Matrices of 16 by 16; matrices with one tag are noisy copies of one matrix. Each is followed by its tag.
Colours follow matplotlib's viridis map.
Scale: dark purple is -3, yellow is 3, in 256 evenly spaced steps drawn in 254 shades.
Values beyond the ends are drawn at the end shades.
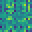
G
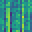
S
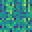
G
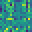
G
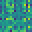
G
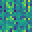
G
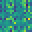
G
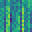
S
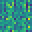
G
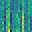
S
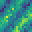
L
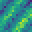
L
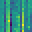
S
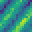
L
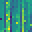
S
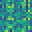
G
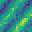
L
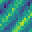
L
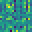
G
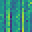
S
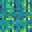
G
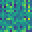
G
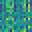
G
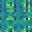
G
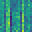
S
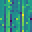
S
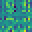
G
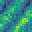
L
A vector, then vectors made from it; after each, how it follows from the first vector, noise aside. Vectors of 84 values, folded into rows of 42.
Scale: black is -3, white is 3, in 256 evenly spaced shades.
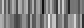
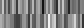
copied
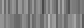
shrunk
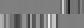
partly zeroed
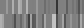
partly zeroed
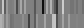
partly zeroed
